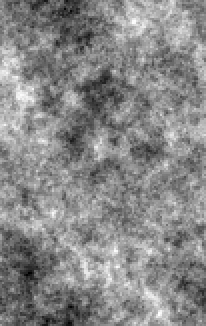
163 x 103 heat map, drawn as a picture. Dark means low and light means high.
Odd rows or columns: none. Ninth with the lowest average: bottom left. Stripes: none.
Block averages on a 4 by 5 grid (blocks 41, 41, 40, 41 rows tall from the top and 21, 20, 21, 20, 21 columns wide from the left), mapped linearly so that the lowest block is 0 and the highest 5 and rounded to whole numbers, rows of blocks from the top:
3 1 2 4 4
5 2 1 2 4
3 4 3 3 3
0 2 4 4 2
